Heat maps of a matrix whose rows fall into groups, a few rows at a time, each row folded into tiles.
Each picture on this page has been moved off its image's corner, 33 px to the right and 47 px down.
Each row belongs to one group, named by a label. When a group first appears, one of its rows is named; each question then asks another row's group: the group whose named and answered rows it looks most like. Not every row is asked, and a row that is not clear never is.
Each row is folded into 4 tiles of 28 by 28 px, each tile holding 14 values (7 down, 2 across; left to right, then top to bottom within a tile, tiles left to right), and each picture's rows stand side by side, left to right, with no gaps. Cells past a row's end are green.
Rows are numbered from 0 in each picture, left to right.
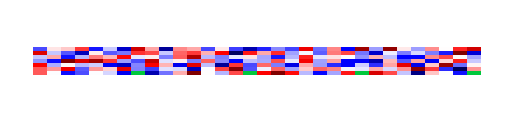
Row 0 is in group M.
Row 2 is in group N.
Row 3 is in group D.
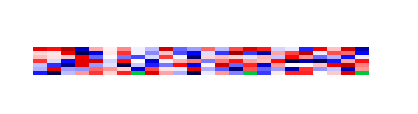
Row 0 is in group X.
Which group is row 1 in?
D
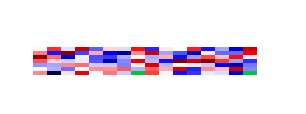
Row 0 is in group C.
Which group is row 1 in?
M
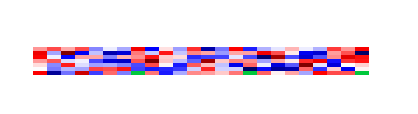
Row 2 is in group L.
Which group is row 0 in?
C
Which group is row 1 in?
X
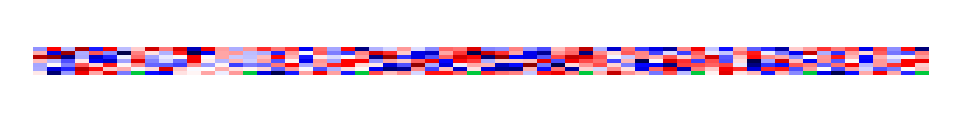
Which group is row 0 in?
C
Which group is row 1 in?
X
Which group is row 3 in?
L
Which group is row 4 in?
L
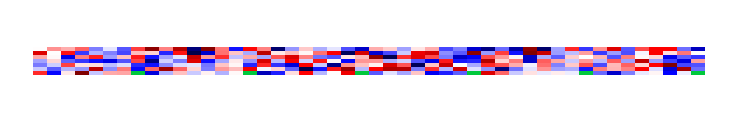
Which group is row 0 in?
C
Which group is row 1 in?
X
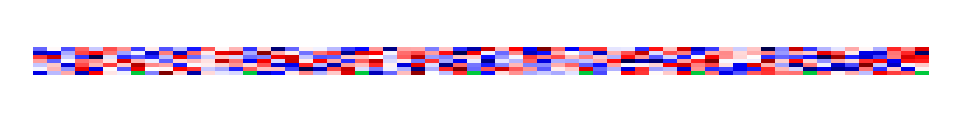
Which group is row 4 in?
X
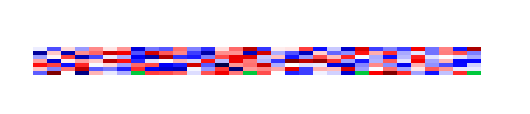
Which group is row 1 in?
L
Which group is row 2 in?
M
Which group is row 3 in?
N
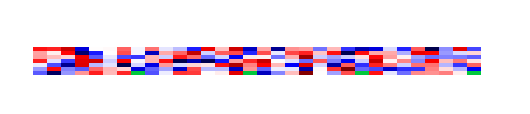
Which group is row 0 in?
X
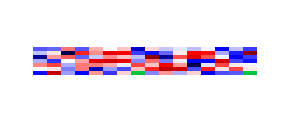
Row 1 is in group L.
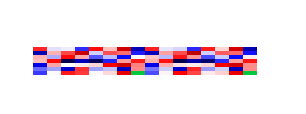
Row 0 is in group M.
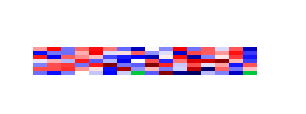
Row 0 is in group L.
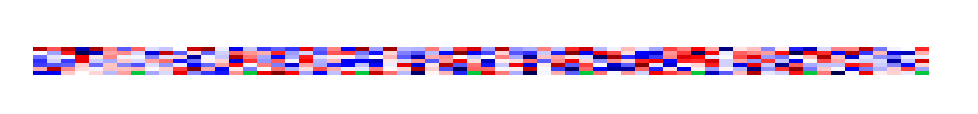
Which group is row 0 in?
X
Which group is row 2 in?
N
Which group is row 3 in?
D
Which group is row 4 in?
D
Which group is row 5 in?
L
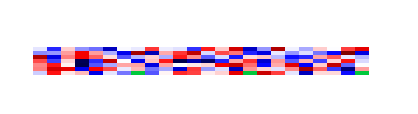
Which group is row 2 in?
D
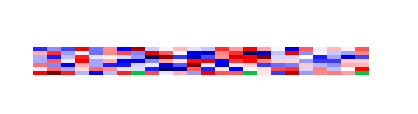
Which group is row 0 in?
N
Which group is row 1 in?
L
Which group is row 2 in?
C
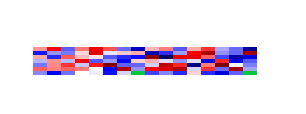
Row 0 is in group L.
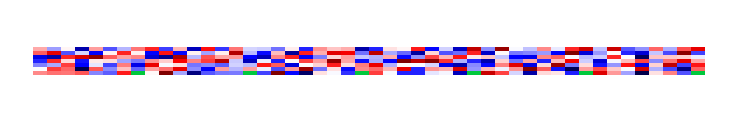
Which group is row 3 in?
M
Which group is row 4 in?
D
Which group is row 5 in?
D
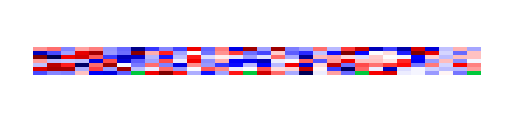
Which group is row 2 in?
D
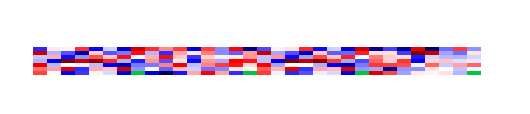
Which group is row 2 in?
M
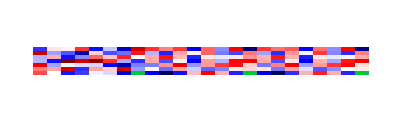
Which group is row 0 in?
M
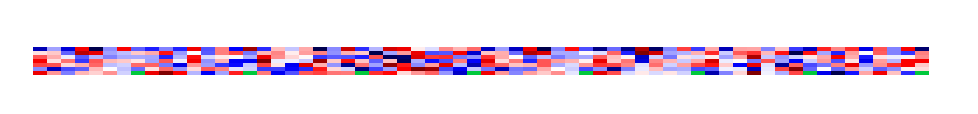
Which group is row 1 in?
N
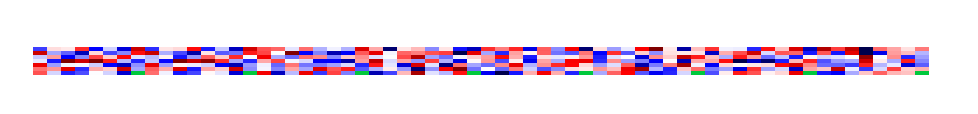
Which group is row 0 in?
M
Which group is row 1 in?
M
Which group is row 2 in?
C
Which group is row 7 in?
X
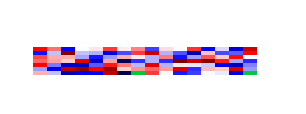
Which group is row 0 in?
C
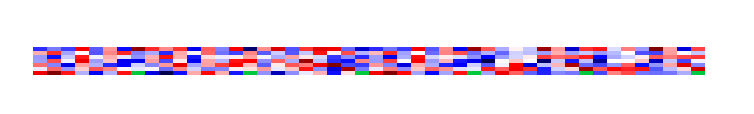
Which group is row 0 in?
N
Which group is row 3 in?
N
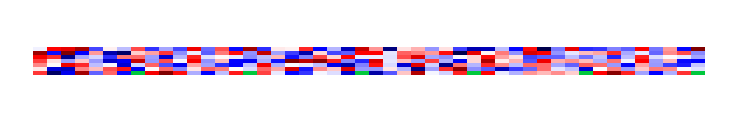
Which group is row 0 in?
C
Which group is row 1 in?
N
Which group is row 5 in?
N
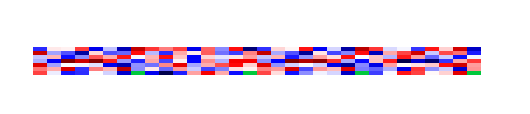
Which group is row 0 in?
M
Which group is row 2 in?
M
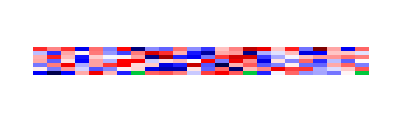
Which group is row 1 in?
L
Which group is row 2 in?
X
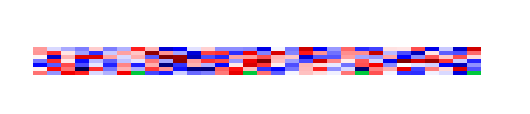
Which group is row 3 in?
M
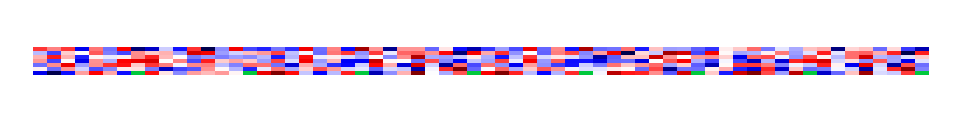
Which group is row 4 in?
N
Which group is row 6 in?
C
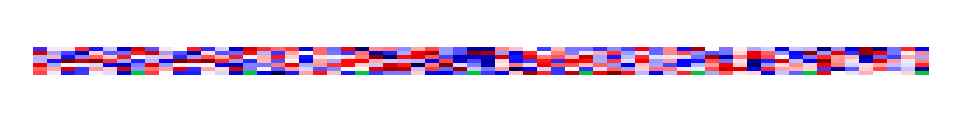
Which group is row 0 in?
M
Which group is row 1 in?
M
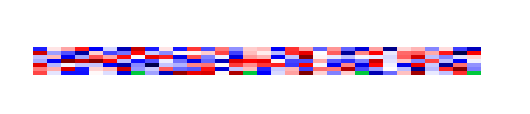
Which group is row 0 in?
M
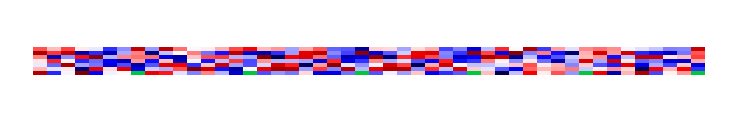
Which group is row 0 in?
C
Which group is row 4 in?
C
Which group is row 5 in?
C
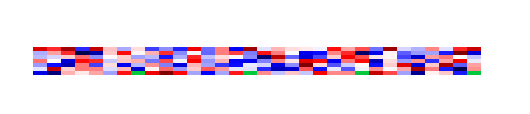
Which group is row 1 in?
N
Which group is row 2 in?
L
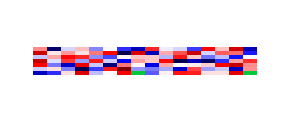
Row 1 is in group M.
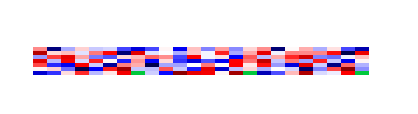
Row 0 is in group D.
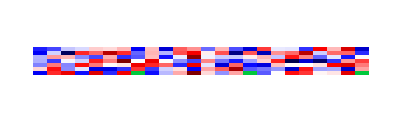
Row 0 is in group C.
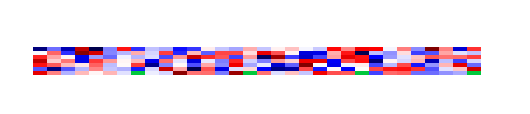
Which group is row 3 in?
X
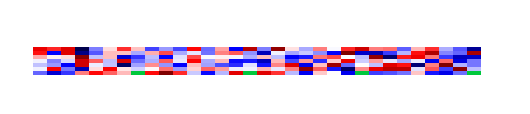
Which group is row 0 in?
X
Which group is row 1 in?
N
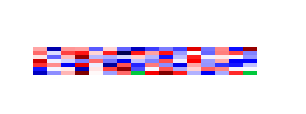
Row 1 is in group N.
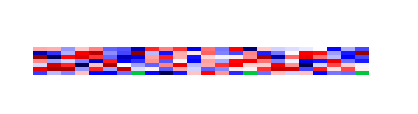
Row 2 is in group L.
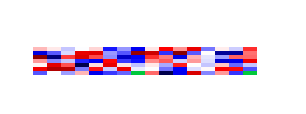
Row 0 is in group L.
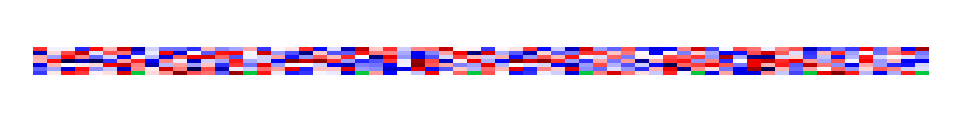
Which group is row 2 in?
M
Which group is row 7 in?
N
